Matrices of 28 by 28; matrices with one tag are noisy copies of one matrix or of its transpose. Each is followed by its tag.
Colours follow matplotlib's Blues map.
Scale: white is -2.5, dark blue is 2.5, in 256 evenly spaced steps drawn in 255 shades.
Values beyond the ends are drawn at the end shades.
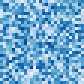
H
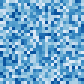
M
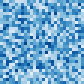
H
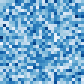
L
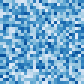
H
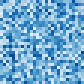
M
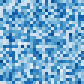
M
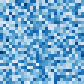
L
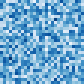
M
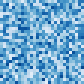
H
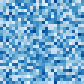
L
